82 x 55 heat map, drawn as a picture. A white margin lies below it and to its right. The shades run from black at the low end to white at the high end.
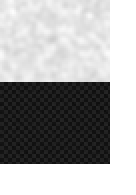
The table splits into 2 rows of 1 panel. Panel 1,1: very high, blotchy, faint in contrast. Panel 2,1: very low, checkered, faint in contrast.
